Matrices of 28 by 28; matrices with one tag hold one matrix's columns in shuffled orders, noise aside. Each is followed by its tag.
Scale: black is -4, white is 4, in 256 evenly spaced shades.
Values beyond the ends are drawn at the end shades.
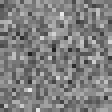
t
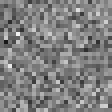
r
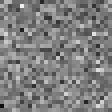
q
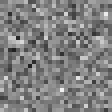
t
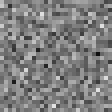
t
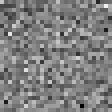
q
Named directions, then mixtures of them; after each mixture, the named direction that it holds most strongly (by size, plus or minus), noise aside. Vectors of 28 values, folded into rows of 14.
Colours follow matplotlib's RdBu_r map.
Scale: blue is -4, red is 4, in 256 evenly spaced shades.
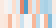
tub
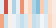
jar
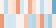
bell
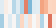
tub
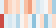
bell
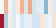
jar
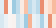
bell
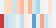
jar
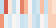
jar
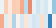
bell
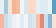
bell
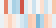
bell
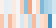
tub
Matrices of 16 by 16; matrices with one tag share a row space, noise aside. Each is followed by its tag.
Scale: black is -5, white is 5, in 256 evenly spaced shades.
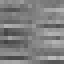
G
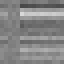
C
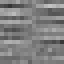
G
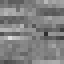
G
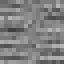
G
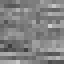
G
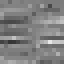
G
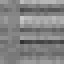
C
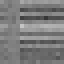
C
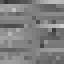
G
